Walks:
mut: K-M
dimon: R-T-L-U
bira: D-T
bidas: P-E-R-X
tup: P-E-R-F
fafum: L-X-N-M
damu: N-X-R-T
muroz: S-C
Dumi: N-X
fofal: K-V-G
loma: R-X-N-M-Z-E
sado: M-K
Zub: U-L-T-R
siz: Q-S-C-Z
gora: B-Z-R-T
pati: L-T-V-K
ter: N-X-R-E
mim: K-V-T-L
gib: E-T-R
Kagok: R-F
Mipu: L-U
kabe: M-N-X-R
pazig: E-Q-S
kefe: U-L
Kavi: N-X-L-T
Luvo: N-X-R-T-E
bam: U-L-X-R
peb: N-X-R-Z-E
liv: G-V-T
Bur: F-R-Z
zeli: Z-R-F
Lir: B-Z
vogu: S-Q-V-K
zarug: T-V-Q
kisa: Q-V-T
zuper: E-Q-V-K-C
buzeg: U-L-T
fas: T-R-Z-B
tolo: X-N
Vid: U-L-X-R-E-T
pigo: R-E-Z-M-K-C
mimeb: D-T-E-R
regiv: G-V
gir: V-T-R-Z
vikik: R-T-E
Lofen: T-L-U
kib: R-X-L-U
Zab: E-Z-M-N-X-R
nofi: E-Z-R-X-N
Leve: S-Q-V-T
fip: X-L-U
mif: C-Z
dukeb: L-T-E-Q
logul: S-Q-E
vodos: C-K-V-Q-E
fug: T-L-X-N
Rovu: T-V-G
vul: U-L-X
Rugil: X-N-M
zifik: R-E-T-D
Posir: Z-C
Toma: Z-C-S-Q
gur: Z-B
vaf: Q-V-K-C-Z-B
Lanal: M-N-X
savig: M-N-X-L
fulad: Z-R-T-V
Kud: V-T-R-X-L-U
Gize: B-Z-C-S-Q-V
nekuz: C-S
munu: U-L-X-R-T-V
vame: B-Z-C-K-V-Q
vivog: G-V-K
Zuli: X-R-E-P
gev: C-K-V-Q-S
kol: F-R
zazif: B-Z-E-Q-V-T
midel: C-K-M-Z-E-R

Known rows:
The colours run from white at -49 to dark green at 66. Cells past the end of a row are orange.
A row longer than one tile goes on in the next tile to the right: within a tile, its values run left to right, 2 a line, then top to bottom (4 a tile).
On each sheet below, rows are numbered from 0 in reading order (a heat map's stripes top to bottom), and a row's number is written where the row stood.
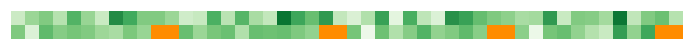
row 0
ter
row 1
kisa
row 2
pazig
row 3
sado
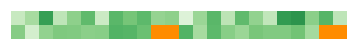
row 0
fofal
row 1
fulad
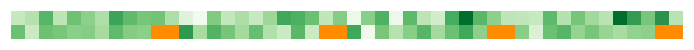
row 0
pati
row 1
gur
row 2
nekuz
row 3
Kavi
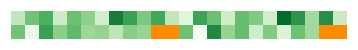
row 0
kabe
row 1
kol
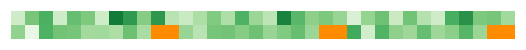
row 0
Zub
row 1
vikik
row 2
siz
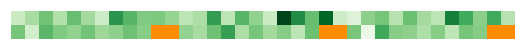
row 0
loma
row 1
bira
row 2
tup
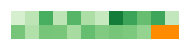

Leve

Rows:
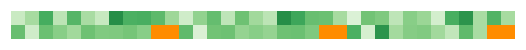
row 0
vame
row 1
pigo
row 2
Bur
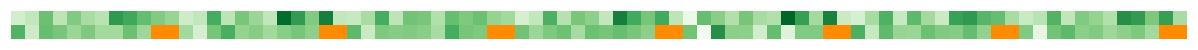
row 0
vaf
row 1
buzeg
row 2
vivog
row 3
liv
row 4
Kagok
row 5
Gize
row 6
mim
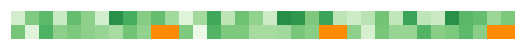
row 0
midel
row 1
Kud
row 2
logul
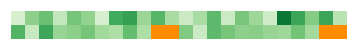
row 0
gir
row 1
gora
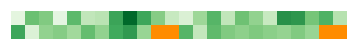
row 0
muroz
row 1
munu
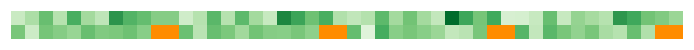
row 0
vodos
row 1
zazif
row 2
Lanal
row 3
fas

